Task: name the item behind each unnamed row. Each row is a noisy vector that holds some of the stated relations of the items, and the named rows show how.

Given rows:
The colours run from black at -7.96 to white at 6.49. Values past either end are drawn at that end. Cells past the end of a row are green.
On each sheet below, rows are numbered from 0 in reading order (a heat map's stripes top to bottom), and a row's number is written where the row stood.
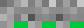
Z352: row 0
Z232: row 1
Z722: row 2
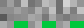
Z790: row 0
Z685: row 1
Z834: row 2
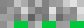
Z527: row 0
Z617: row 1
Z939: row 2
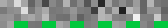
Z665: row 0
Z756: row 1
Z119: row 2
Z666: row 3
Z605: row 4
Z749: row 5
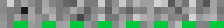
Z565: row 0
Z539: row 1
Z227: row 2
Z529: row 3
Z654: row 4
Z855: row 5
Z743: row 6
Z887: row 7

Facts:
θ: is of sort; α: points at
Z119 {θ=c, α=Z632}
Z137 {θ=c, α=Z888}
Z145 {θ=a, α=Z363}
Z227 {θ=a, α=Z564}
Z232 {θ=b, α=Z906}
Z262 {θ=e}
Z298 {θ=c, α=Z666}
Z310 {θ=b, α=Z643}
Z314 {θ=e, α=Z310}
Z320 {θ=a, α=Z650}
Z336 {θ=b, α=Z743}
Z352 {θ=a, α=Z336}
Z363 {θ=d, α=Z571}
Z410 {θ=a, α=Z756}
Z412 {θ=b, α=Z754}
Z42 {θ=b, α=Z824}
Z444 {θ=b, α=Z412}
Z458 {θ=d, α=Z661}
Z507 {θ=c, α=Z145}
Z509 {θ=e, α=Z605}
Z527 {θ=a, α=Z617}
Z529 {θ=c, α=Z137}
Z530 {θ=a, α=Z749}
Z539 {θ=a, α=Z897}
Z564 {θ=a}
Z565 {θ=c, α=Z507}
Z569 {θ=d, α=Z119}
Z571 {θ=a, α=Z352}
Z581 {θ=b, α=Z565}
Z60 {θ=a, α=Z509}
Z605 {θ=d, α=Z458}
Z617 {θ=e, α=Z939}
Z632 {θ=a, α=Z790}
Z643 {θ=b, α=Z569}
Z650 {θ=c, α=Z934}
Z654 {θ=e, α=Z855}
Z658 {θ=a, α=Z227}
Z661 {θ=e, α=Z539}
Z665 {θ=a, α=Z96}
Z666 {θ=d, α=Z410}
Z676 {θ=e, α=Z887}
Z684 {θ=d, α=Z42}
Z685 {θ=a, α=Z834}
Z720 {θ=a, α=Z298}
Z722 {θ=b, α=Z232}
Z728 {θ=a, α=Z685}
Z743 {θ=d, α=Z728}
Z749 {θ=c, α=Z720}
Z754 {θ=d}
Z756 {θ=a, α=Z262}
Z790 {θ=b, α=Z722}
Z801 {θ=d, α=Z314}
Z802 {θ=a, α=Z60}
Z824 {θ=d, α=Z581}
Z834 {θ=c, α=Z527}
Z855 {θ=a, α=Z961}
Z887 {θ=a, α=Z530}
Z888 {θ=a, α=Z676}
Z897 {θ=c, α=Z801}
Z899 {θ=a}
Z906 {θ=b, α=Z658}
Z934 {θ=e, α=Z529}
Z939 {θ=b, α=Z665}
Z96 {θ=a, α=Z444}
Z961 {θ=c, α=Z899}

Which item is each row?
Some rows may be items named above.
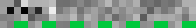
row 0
Z684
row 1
Z754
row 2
Z720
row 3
Z571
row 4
Z310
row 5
Z676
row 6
Z728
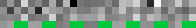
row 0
Z363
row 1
Z801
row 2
Z262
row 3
Z720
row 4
Z336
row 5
Z320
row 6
Z654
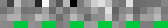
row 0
Z888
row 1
Z320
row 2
Z262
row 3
Z939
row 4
Z650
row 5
Z720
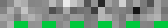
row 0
Z685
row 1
Z145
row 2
Z961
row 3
Z666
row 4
Z565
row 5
Z887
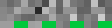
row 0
Z632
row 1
Z569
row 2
Z749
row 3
Z298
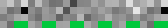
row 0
Z42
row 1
Z897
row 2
Z314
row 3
Z643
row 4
Z96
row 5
Z42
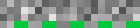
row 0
Z617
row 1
Z509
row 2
Z530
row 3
Z934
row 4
Z661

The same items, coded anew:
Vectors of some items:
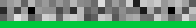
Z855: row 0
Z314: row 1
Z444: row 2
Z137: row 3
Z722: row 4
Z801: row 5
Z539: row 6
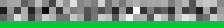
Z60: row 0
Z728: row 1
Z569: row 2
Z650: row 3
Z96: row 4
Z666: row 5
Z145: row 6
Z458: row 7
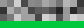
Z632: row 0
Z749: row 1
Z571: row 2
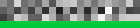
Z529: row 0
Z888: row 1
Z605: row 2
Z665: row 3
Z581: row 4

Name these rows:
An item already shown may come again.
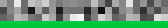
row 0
Z119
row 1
Z801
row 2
Z262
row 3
Z728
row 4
Z119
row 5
Z676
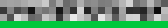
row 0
Z666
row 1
Z897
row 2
Z617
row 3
Z720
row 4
Z363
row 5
Z685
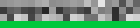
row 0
Z298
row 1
Z834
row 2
Z298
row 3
Z569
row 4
Z934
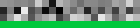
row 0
Z527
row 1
Z336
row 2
Z661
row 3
Z720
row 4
Z684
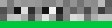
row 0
Z939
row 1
Z527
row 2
Z654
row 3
Z42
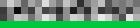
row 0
Z743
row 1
Z824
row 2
Z352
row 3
Z145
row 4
Z530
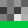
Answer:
Z887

